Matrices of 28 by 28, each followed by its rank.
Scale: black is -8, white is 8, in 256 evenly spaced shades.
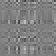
two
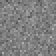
full rank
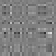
two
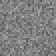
full rank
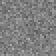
full rank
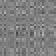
two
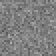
full rank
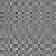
two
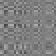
two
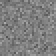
full rank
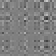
two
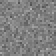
full rank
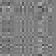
two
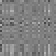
two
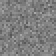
full rank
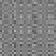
two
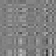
two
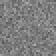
full rank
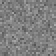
full rank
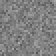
full rank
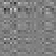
two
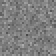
full rank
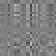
two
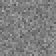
full rank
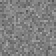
full rank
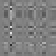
two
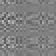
two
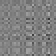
two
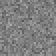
full rank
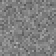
full rank
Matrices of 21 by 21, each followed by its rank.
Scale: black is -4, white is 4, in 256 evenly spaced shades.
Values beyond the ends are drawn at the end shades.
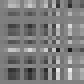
one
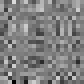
three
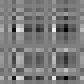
one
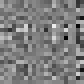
three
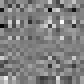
three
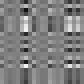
one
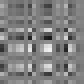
one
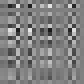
one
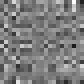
three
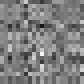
three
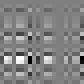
one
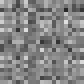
three
